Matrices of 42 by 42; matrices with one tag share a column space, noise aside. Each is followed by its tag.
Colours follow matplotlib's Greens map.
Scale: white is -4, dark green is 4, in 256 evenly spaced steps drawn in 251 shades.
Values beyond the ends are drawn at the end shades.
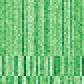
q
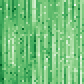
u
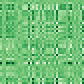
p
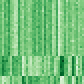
q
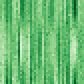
u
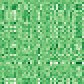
p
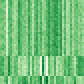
q
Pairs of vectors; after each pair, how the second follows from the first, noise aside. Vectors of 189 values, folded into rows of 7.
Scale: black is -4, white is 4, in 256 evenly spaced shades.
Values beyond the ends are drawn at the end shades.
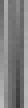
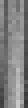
negated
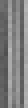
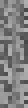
sign-scrambled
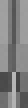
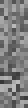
sign-scrambled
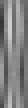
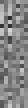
sign-scrambled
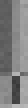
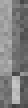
negated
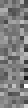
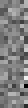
negated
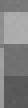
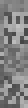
sign-scrambled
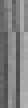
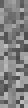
sign-scrambled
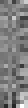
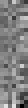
negated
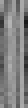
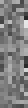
sign-scrambled
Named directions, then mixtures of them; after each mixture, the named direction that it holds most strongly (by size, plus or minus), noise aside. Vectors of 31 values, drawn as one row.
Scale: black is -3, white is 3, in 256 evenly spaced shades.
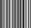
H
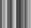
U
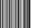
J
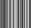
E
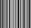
J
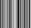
J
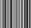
H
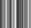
U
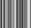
U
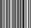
H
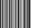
J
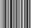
H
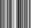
U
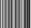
J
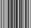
E
